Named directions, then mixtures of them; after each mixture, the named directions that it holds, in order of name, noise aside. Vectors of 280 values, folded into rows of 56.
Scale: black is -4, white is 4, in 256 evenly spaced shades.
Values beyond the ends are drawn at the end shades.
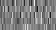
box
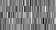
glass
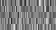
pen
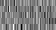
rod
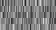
glass, pen, rod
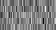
box, glass, pen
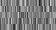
pen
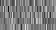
box, glass, rod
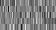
box, rod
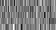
pen, rod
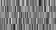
pen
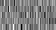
rod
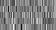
box, glass, rod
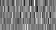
box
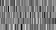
box, rod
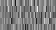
box, pen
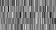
box, glass, rod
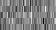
glass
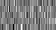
rod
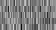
glass, pen, rod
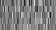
box, pen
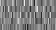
box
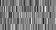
box, glass, pen
